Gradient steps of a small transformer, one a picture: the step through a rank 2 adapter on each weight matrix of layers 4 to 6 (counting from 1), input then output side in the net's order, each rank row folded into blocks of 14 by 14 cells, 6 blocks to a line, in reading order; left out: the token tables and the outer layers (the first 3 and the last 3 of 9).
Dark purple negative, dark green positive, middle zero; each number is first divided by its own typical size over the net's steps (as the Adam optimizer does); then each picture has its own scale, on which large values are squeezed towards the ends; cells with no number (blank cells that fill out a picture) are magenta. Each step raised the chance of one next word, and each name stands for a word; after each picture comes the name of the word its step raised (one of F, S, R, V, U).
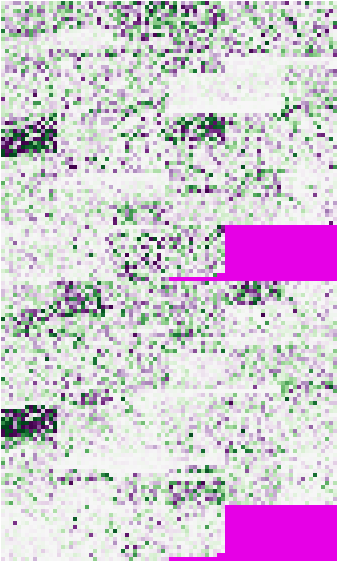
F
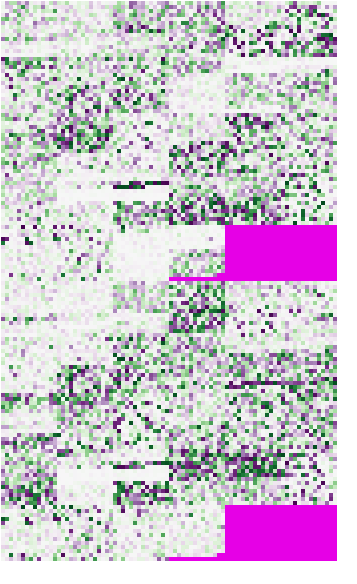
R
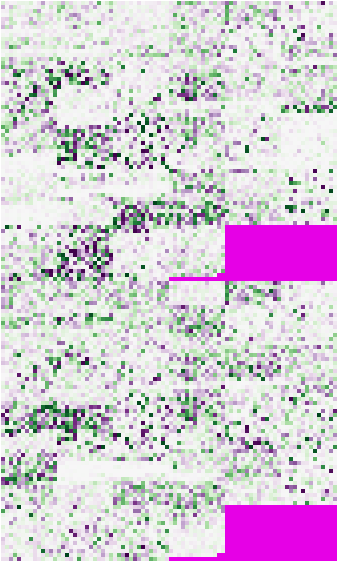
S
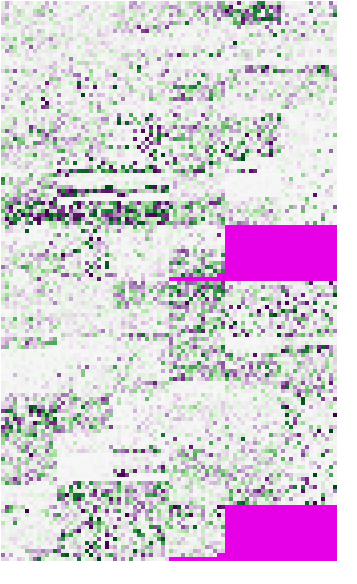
S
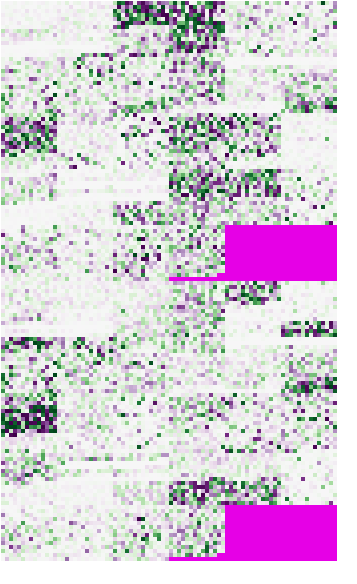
F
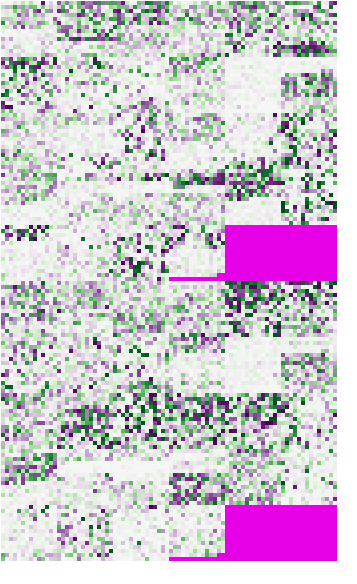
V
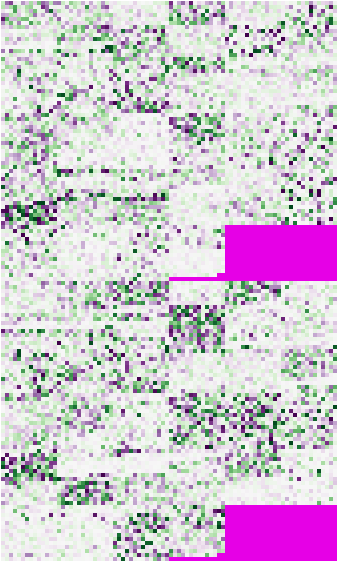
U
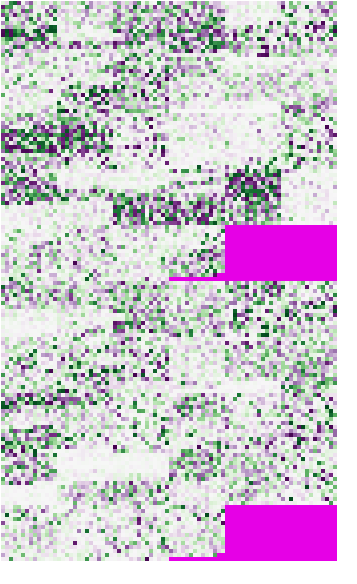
R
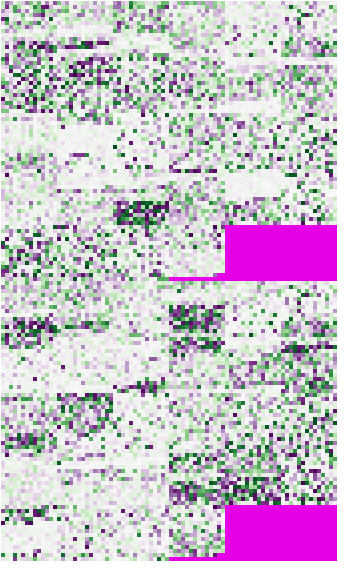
V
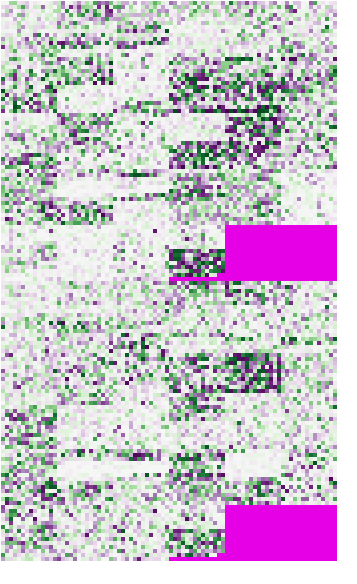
V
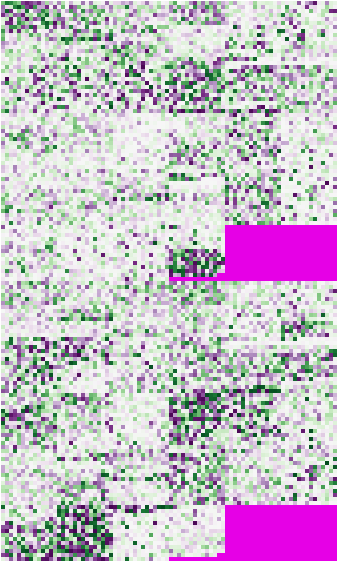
U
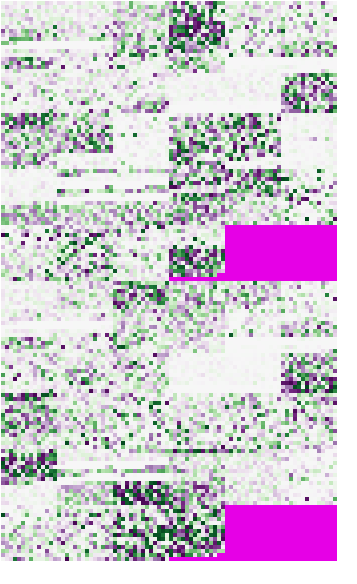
U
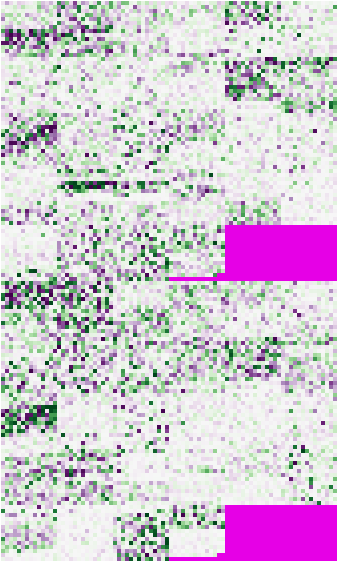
F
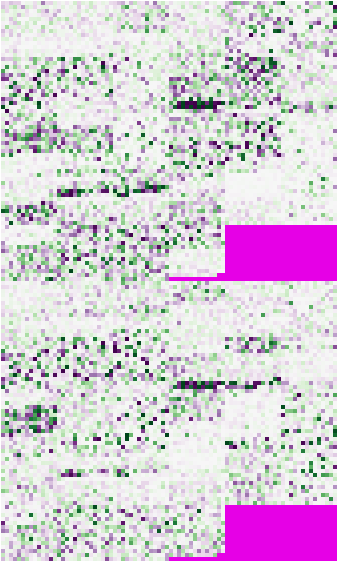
F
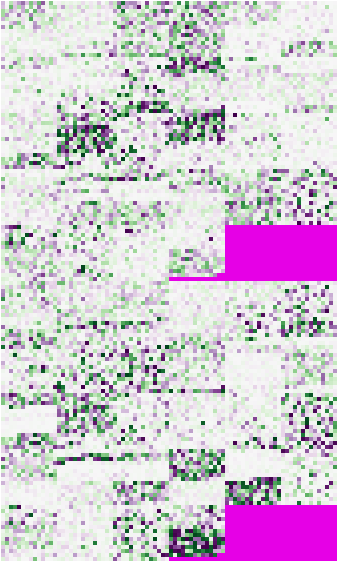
U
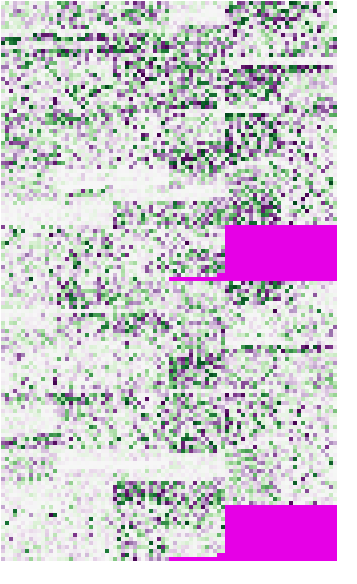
R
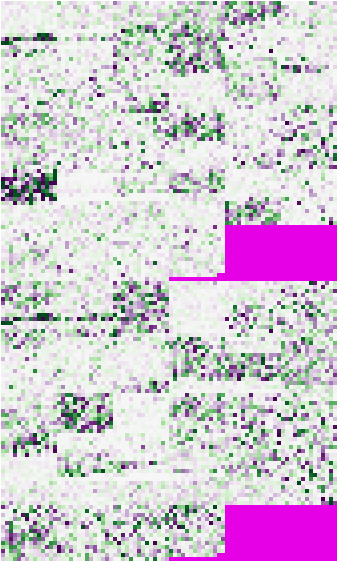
U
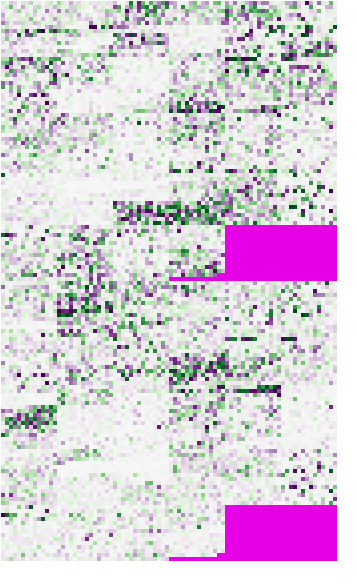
S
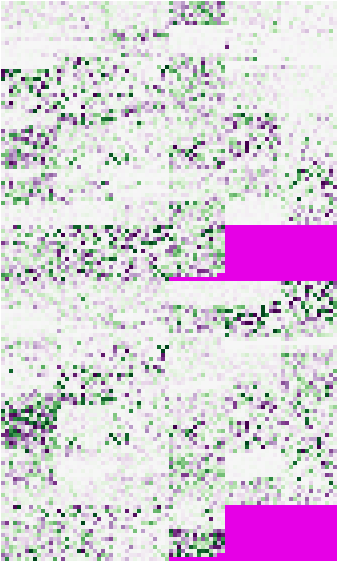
F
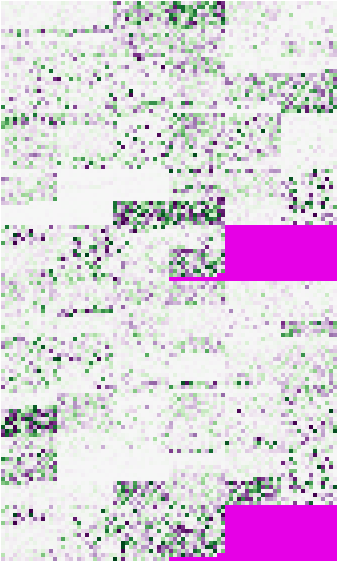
S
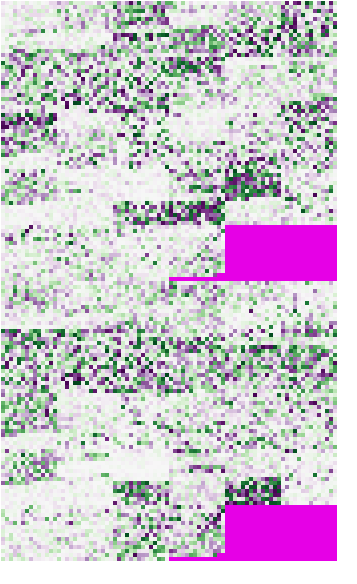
R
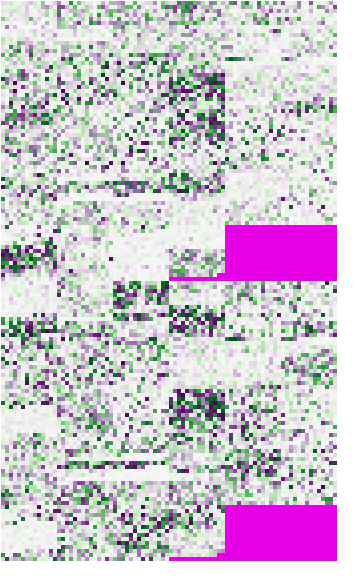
U
